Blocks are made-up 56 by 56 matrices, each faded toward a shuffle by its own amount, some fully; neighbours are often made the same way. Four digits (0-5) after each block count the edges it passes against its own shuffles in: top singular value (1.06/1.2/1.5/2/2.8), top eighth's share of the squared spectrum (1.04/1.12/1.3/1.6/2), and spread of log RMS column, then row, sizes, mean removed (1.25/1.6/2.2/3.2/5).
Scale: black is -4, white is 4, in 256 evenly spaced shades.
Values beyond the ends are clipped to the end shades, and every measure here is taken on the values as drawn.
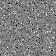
0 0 0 0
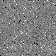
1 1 0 0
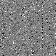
2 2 2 0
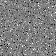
0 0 0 0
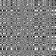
5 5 3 3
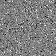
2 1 0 0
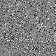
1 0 0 0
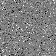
0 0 0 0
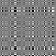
5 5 4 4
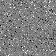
2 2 0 0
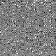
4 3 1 1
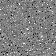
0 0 0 0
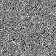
2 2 0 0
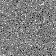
1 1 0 0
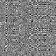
4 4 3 2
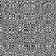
4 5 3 3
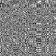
4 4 2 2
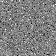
1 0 0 0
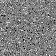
1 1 0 0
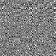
4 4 2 2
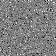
1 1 0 0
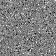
0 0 0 0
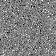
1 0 0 0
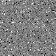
1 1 0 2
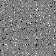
3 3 1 1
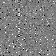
3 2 1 0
